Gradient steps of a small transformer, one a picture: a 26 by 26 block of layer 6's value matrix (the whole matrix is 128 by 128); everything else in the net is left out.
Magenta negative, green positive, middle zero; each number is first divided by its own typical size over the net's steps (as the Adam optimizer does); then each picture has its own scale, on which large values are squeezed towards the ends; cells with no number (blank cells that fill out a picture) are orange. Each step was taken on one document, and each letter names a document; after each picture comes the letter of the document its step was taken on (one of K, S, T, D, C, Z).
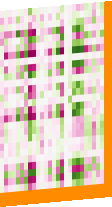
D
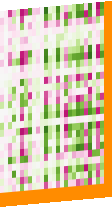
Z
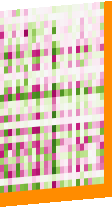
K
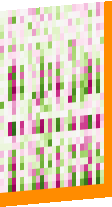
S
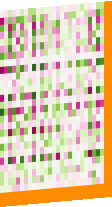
S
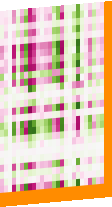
D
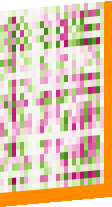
Z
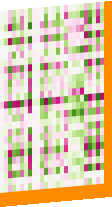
Z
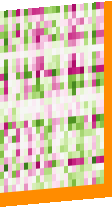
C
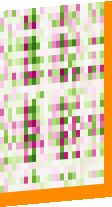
C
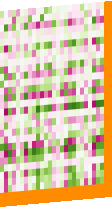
C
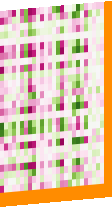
D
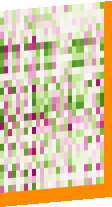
S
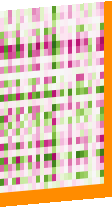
K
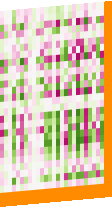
Z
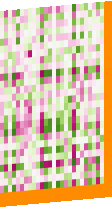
Z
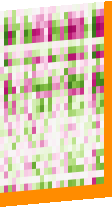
C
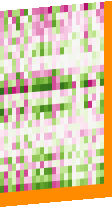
C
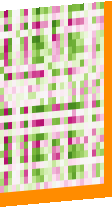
C
